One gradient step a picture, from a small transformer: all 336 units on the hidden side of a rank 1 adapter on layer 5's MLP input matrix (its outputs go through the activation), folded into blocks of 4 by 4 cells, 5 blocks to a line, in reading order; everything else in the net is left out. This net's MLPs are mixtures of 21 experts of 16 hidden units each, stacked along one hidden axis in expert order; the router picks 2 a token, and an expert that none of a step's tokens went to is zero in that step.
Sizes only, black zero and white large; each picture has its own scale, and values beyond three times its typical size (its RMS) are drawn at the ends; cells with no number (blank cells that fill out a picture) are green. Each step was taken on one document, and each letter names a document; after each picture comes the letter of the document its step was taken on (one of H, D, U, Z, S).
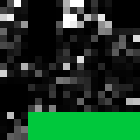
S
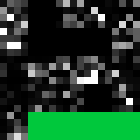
S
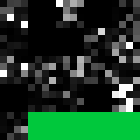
S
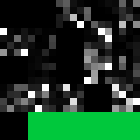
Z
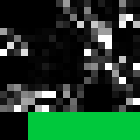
Z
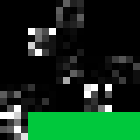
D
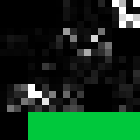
Z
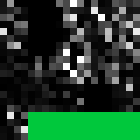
S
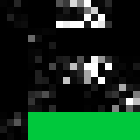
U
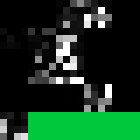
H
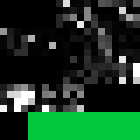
Z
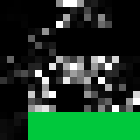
U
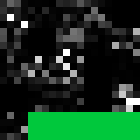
S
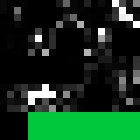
Z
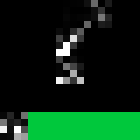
H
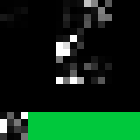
H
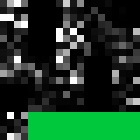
S
